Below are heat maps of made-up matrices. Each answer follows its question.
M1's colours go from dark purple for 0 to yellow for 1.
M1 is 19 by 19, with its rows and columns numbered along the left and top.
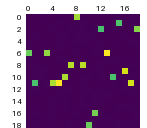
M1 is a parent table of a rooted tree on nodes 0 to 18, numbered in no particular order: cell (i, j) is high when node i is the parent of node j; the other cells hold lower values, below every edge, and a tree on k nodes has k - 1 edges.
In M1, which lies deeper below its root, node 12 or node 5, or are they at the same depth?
node 5
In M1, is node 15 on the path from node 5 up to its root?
no
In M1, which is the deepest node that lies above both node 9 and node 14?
10
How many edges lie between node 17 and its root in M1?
9
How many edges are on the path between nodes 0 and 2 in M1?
4
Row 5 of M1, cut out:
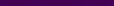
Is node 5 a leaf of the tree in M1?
yes
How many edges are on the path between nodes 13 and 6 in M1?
1
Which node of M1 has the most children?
11
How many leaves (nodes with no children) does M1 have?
9
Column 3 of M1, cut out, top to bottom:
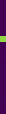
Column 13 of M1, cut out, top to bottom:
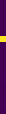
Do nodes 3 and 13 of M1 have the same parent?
yes
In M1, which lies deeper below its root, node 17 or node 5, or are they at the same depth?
the same depth
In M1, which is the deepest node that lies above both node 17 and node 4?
11
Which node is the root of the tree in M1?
2
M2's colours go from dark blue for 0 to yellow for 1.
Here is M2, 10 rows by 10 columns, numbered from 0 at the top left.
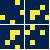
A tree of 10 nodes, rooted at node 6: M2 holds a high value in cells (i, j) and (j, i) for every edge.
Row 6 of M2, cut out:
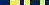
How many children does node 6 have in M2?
4
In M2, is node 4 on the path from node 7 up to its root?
no
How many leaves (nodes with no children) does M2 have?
6
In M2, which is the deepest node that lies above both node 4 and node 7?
2
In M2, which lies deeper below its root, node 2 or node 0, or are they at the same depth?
node 0
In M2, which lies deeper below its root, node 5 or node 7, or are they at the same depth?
node 7
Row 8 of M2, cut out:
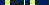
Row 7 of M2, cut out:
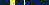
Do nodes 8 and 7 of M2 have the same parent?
no
